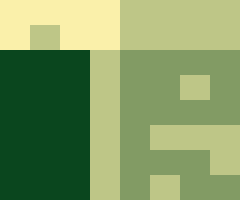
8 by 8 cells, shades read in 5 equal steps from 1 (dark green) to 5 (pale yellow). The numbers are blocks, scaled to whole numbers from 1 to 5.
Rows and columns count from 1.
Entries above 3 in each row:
8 8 1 2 1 4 2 2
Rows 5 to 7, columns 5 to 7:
3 3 3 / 3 4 4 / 3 3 3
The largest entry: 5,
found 7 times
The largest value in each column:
5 5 5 5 4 4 4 4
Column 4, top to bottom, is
5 5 4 4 4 4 4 4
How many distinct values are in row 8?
3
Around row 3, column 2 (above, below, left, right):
4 1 1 1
